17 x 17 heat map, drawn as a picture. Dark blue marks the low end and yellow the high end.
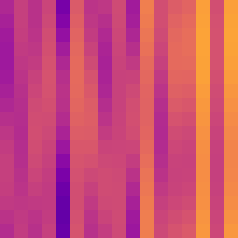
Ninth with the highest average: top right. Slope: up to the right. Average level on the scale: 50%. Grain: streaks running down.
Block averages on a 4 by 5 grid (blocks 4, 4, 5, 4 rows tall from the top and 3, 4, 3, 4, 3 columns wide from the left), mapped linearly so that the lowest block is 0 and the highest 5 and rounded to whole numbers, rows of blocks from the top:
0 1 0 3 5 / 0 2 1 3 5 / 1 1 1 2 4 / 1 0 1 2 4
